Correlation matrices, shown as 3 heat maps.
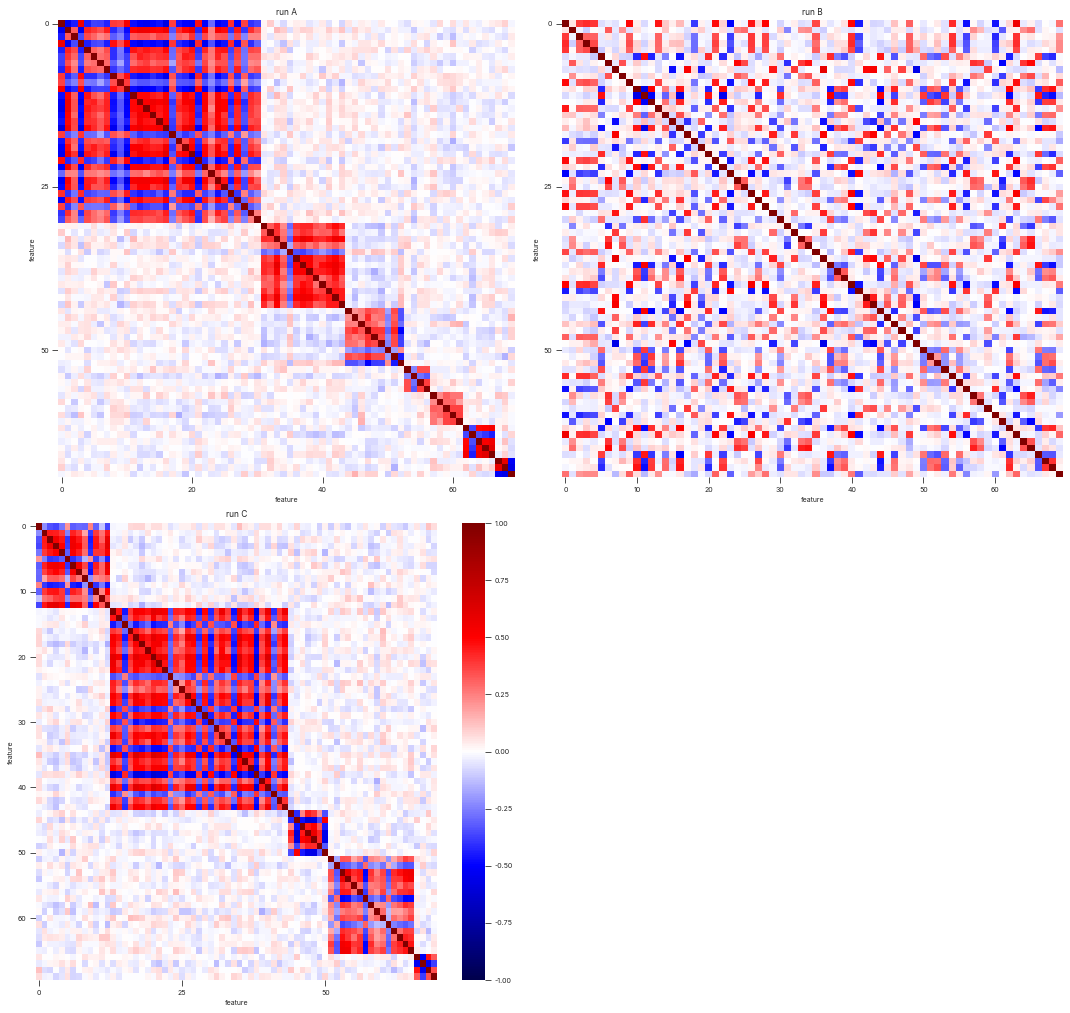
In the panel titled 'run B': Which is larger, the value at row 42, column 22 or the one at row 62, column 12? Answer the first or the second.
the second
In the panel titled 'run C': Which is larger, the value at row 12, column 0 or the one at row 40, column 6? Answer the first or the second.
the second
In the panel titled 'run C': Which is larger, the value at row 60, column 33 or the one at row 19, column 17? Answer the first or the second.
the second
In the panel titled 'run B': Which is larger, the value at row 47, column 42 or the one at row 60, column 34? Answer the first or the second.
the first
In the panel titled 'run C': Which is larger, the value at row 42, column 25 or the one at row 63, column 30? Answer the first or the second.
the first
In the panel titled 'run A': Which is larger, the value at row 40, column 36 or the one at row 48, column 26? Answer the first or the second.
the first
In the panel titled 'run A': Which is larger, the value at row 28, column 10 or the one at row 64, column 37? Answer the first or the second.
the first
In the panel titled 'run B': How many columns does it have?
70
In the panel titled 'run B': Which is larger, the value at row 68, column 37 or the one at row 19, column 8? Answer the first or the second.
the second
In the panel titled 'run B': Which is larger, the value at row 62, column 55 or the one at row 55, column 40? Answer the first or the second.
the second
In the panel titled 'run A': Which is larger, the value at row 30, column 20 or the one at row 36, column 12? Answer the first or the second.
the first
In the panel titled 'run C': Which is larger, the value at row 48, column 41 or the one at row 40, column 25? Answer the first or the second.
the second
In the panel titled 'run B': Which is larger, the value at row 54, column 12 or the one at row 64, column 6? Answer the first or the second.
the second
